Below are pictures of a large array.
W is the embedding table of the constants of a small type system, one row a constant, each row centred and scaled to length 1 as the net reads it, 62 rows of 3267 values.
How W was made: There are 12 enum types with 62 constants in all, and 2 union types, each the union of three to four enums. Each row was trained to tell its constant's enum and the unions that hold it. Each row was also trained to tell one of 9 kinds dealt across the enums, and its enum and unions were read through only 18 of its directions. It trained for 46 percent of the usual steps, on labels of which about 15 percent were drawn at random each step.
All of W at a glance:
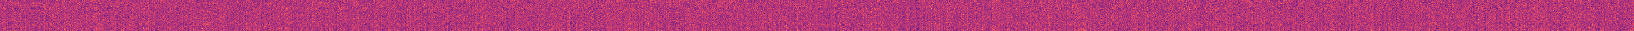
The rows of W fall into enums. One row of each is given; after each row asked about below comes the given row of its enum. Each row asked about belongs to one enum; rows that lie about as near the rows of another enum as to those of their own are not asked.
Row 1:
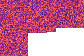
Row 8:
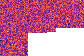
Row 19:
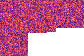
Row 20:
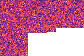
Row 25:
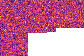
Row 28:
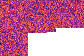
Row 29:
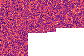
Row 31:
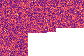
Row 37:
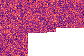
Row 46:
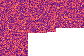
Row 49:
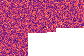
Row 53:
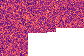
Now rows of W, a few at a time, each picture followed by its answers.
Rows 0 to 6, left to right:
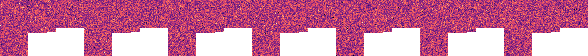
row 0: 25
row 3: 8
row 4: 28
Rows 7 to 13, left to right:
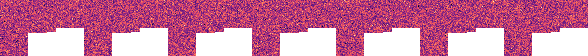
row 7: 49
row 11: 20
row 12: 8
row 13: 25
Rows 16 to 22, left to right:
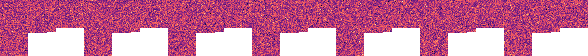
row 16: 20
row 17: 53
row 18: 25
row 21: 37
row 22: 8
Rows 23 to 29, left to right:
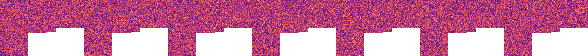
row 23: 49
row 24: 8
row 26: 53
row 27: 1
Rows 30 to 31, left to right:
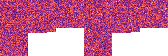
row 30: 20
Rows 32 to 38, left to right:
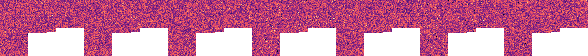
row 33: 28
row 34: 31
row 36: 28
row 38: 29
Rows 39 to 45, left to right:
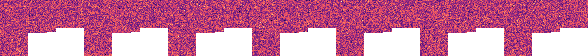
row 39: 53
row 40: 20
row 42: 49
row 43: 28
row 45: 8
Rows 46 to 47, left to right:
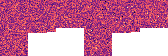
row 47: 49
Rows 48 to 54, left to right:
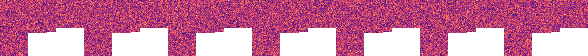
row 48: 49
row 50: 37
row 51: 28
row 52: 20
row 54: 25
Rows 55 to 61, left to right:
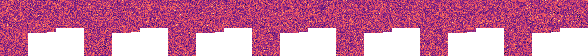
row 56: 53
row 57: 53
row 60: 31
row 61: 19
